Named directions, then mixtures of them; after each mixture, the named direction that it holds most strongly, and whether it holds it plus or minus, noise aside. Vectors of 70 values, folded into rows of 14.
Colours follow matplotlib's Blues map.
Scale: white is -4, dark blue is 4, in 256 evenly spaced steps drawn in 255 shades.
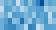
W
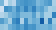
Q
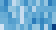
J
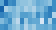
Q, minus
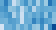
J, plus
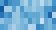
Q, minus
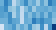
J, plus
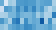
Q, plus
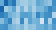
Q, minus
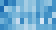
Q, minus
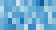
W, plus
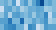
W, plus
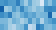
W, minus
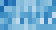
Q, minus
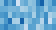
W, plus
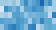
W, plus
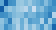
Q, minus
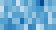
W, plus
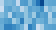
W, plus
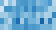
Q, plus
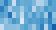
J, plus
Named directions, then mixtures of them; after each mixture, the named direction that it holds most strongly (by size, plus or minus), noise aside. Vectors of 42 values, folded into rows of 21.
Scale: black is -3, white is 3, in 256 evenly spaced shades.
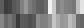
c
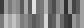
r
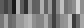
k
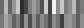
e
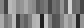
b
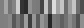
e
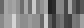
r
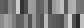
e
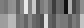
r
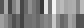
e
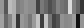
b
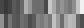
c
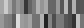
c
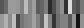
b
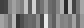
r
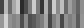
e
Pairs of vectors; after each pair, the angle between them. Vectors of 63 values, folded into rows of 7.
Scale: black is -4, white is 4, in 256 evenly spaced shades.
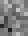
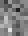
nearly opposite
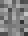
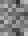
partly opposed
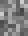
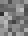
partly opposed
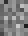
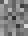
nearly opposite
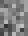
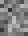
orthogonal
